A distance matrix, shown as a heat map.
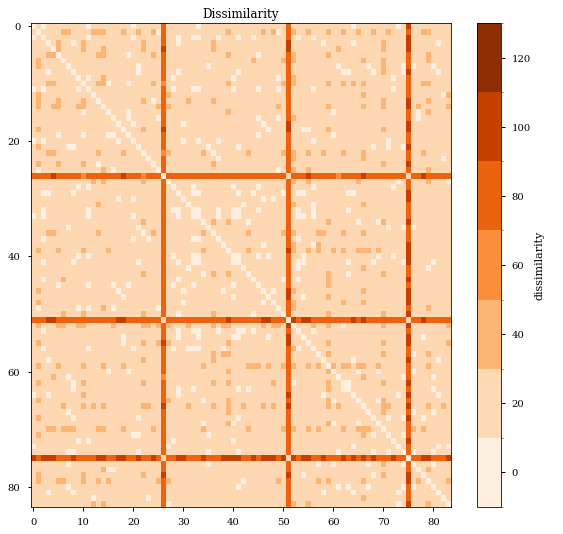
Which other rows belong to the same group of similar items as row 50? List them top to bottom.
0, 1, 2, 3, 4, 5, 6, 7, 8, 9, 10, 11, 12, 13, 14, 15, 16, 17, 18, 19, 20, 21, 22, 23, 24, 25, 27, 28, 29, 30, 31, 32, 33, 34, 35, 36, 37, 38, 39, 40, 41, 42, 43, 44, 45, 46, 47, 48, 49, 52, 53, 54, 55, 56, 57, 58, 59, 60, 61, 62, 63, 64, 65, 66, 67, 68, 69, 70, 71, 72, 73, 74, 76, 77, 78, 79, 80, 81, 82, 83
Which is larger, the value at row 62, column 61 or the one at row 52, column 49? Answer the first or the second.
the second
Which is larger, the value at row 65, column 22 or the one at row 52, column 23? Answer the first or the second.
the second
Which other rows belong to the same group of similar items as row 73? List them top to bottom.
0, 1, 2, 3, 4, 5, 6, 7, 8, 9, 10, 11, 12, 13, 14, 15, 16, 17, 18, 19, 20, 21, 22, 23, 24, 25, 27, 28, 29, 30, 31, 32, 33, 34, 35, 36, 37, 38, 39, 40, 41, 42, 43, 44, 45, 46, 47, 48, 49, 50, 52, 53, 54, 55, 56, 57, 58, 59, 60, 61, 62, 63, 64, 65, 66, 67, 68, 69, 70, 71, 72, 74, 76, 77, 78, 79, 80, 81, 82, 83
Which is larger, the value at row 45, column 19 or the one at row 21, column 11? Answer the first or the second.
the second
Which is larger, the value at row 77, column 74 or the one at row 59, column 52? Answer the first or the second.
the second
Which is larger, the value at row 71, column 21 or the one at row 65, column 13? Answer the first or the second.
the second
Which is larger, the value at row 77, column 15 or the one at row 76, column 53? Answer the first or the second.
the second
